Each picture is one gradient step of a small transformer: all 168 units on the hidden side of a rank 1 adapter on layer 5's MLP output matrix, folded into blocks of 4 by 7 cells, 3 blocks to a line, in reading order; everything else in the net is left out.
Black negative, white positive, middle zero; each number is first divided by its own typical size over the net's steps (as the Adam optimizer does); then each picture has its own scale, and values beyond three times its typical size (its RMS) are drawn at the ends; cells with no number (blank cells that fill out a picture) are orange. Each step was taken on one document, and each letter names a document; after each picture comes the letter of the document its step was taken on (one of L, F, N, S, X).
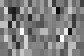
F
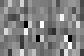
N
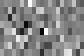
F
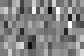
F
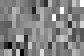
F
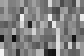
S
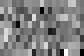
N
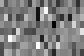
S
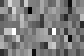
N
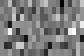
F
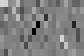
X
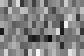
S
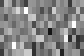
N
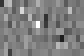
X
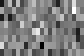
N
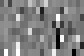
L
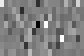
X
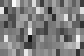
F
